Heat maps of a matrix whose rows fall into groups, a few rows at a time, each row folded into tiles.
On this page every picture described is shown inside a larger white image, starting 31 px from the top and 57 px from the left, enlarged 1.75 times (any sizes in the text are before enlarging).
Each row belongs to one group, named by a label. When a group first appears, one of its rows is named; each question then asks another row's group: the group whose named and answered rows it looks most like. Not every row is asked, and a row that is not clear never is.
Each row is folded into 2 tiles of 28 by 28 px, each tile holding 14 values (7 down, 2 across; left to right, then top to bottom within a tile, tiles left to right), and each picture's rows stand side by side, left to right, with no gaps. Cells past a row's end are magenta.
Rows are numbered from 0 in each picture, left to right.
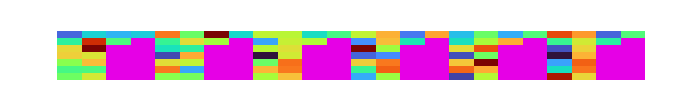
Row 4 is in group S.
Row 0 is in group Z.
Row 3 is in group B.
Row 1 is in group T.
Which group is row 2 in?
S
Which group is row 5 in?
S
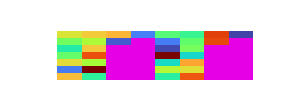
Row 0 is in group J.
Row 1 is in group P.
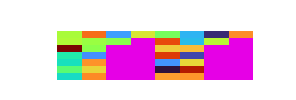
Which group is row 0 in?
B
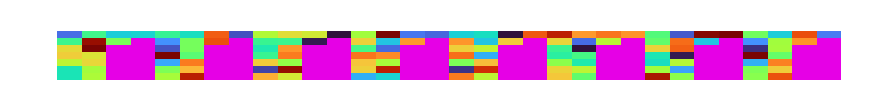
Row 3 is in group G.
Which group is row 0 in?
Z
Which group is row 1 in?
P
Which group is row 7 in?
P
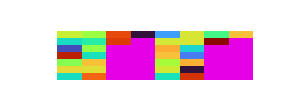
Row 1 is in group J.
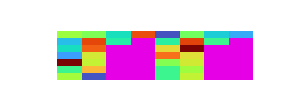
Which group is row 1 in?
Z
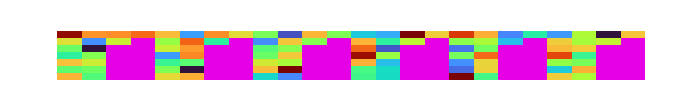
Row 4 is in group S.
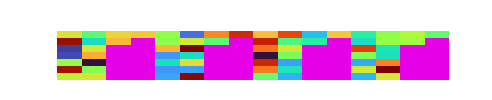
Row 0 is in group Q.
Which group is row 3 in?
B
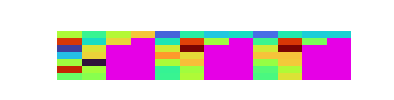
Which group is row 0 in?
Q
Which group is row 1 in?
Z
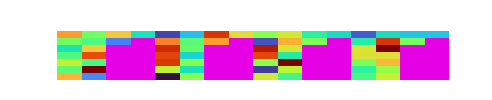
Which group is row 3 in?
Z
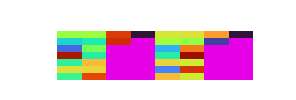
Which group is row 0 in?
P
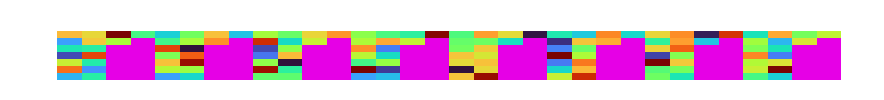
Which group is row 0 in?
T
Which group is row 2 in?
Q
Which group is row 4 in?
J
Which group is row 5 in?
P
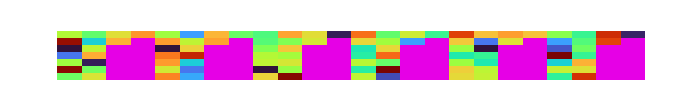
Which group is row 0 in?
Q
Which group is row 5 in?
P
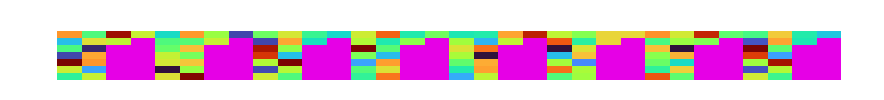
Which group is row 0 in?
T
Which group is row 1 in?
J
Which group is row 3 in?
B
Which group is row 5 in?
Q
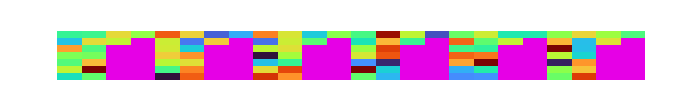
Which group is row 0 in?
B
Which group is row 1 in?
G
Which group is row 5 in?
B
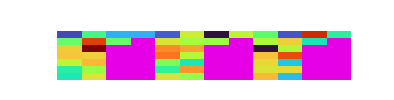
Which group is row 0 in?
Z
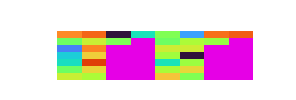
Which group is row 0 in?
S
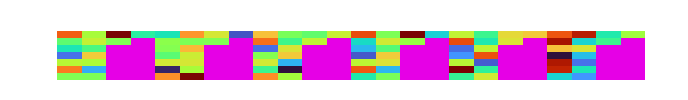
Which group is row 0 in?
T
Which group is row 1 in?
J
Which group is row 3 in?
T
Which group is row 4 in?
Q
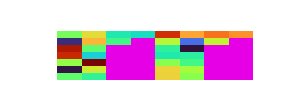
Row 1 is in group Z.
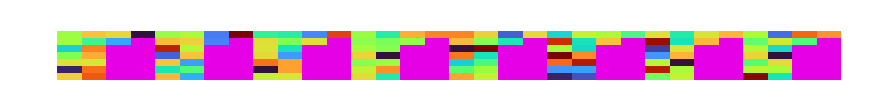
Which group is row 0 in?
J
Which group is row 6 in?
Q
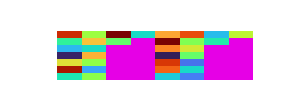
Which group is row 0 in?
T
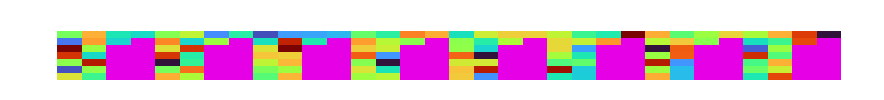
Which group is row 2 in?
Z
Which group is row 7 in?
P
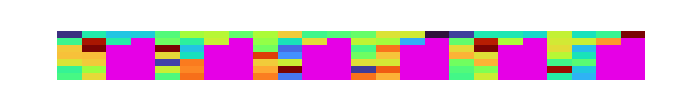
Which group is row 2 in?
G
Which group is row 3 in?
J
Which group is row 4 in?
Z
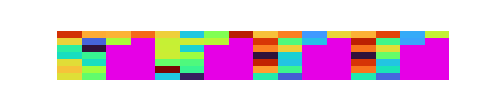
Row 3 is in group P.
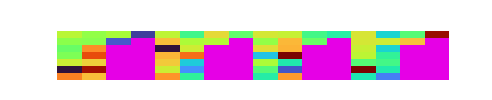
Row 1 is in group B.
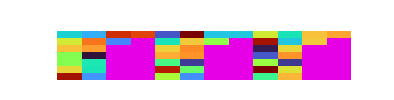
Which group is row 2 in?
Q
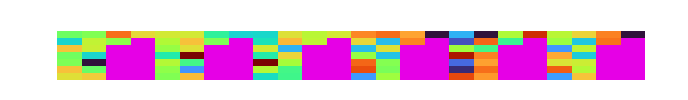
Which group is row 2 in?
T
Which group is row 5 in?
P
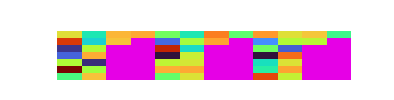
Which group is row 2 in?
S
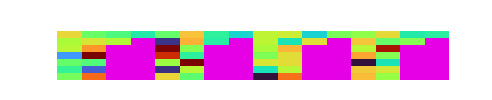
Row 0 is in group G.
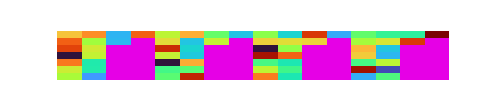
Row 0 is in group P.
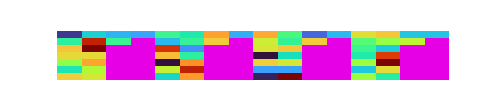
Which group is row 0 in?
Z
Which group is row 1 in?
B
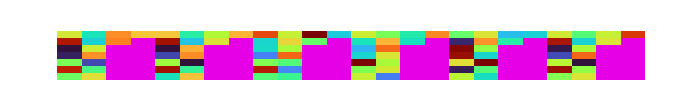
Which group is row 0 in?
Q
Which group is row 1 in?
Q
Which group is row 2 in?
T
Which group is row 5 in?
Q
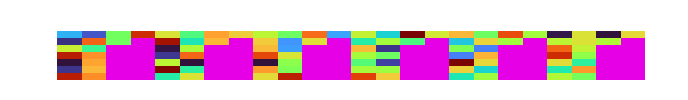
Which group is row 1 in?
Q
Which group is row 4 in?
T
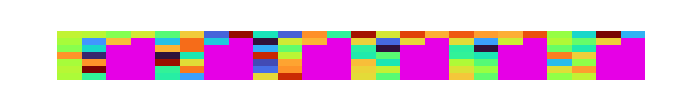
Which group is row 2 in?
P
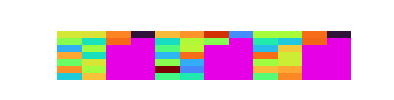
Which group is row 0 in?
P
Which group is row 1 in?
T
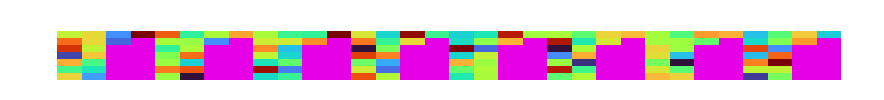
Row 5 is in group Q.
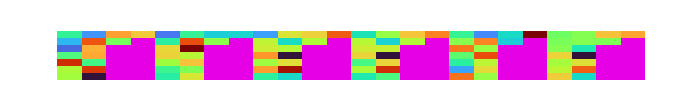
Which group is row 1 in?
Z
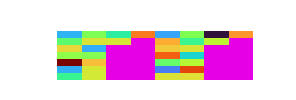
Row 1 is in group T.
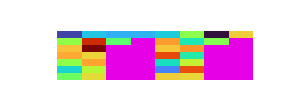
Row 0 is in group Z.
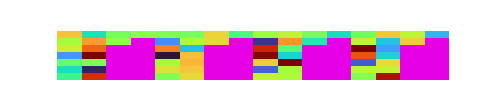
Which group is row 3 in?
B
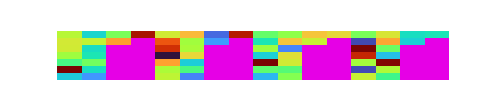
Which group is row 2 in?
T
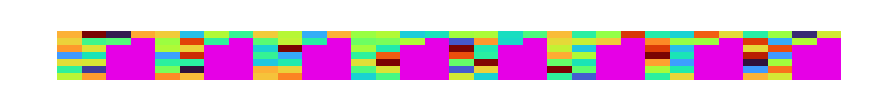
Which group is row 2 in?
S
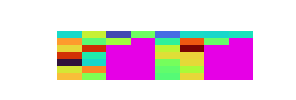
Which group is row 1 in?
Z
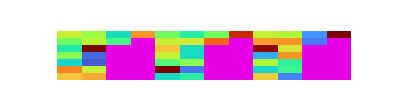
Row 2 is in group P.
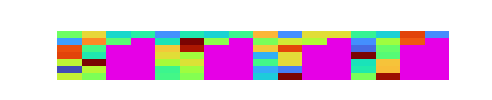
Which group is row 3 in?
P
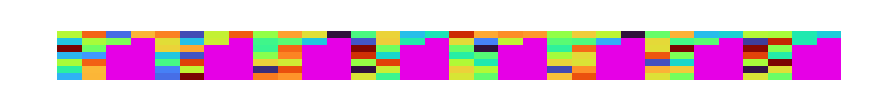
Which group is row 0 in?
B
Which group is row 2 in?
J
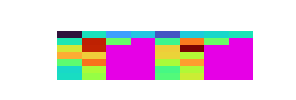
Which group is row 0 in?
Z
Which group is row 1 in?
Z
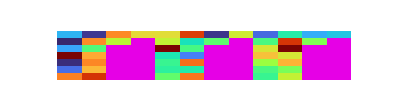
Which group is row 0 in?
P
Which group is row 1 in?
B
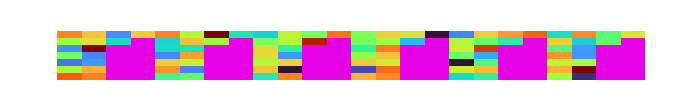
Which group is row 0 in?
S
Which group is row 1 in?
T
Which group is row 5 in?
G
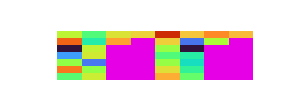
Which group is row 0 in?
Q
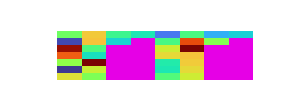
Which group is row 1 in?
Z
